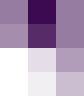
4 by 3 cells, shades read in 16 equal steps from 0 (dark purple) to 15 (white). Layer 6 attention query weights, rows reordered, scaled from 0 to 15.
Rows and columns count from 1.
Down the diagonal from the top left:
7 2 9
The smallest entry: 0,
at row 1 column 2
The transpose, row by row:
7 8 15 15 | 0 2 13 14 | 7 7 9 11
